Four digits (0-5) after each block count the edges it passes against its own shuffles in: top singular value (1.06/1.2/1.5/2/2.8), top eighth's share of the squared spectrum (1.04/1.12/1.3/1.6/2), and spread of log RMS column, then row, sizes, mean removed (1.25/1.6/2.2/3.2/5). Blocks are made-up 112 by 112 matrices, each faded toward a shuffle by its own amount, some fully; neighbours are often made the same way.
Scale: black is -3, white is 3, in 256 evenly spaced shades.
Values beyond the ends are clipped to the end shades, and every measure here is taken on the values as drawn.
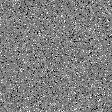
0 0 1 0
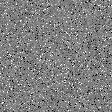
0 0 0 0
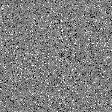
1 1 2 0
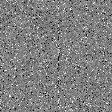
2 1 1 0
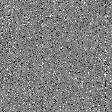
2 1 2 0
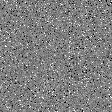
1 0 0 0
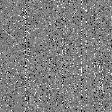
2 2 3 0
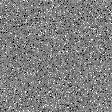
2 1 0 0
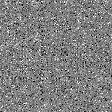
3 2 1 1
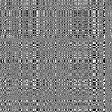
5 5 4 4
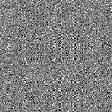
4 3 2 2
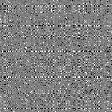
5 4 3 3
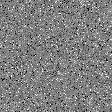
3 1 0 0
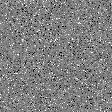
2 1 0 0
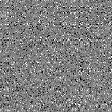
4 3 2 2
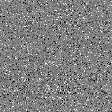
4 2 1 1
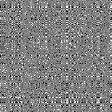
5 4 3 3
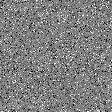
2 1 0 0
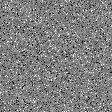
0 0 0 0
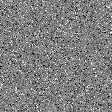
2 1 0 0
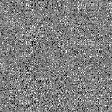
4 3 2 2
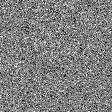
0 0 0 0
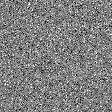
0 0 0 0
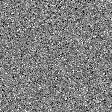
0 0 0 0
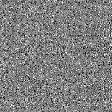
4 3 2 1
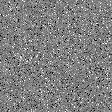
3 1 0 0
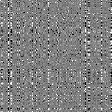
5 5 4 3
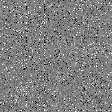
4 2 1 0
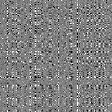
5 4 4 3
